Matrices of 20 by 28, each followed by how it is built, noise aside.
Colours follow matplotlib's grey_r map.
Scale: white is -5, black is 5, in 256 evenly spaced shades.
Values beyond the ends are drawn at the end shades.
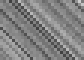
Toeplitz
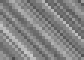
Toeplitz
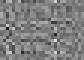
low rank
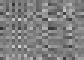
low rank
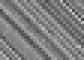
Toeplitz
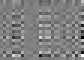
low rank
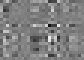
low rank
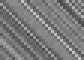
Toeplitz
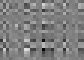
low rank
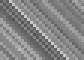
Toeplitz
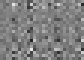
low rank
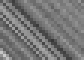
Toeplitz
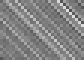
Toeplitz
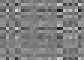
low rank
